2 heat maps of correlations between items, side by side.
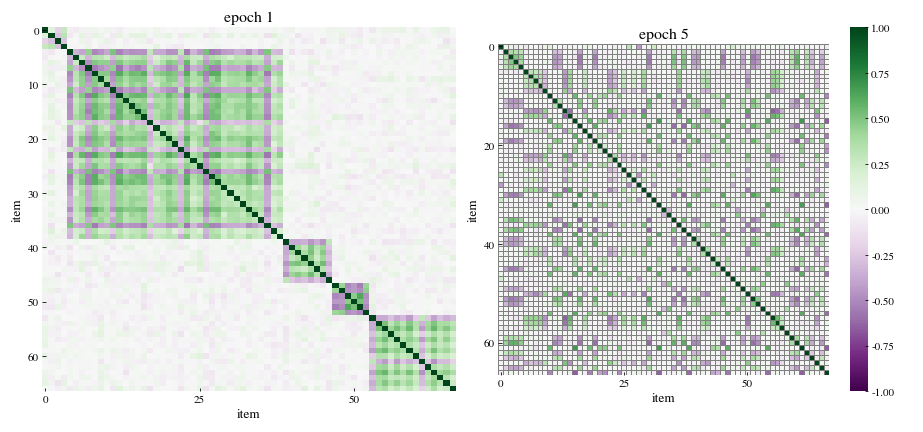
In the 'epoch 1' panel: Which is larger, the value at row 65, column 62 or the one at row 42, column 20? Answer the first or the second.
the first
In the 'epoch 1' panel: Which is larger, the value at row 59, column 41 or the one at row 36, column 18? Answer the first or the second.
the first
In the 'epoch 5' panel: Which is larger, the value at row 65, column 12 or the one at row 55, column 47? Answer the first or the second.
the first
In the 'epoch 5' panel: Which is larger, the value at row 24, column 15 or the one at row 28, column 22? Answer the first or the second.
the first
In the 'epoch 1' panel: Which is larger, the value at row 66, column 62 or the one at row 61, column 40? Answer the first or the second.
the first
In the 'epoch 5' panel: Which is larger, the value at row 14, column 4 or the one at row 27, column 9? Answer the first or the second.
the first
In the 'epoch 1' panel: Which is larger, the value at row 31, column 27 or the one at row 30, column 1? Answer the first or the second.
the first
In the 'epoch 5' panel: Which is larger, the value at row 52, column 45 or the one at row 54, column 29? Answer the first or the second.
the first
